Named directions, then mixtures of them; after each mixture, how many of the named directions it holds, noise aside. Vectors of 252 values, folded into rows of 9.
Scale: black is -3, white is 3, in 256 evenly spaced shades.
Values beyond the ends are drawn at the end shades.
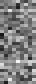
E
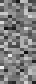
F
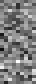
two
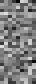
two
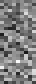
two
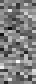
two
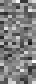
two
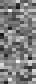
one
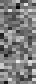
one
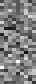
two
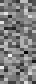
one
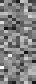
one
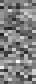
two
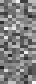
one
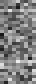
one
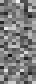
one
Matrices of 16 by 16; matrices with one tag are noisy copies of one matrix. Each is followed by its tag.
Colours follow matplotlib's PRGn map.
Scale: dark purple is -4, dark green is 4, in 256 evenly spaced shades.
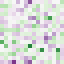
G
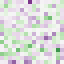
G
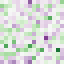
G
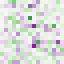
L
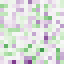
G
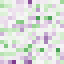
G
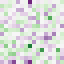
G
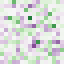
L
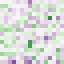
G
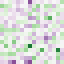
G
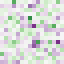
L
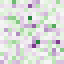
L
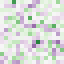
L
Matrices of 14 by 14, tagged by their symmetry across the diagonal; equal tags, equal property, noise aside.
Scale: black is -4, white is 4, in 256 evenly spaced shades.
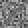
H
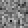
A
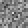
H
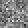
A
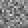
A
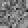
H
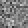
A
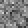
H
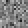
A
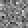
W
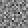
W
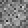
H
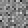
H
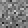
A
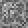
H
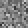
W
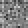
W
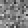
W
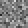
W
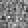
A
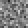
W
